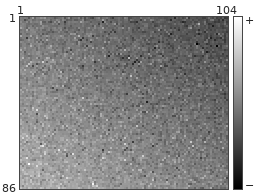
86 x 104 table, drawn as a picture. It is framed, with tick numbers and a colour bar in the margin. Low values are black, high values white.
The ninth with the lowest average is the top right. No single row or column stands out from its neighbours. The bottom left is the ninth with the highest average. The texture is fine-grained noise. The field climbs toward the bottom left.
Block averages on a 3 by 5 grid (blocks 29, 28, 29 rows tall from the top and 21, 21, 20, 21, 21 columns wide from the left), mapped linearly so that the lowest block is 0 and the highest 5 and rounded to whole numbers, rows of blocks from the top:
3 2 1 1 0 / 4 3 2 2 1 / 5 4 4 3 2
